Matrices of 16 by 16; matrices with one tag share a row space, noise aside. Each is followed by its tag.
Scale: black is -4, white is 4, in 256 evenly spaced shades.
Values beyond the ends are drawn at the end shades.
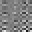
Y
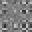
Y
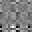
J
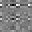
J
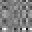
Y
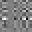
Y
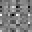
J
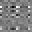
J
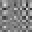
Y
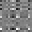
J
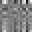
Y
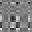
J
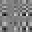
Y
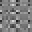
J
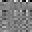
Y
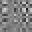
Y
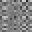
Y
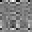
J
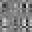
Y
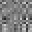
Y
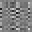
J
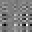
Y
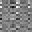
J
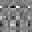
J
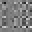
Y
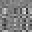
Y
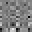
J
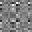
J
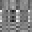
J
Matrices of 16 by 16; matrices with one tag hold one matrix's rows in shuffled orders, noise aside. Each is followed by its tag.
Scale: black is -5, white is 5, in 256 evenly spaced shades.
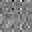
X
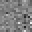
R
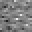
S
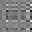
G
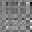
G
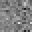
R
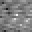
S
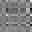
G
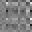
G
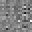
R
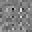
X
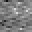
S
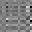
G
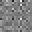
X
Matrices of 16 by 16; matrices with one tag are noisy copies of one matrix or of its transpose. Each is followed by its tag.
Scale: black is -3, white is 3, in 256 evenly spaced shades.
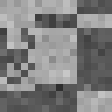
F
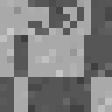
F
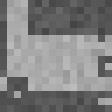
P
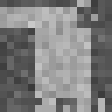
P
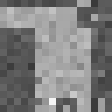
P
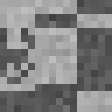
F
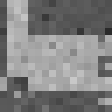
P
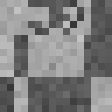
F
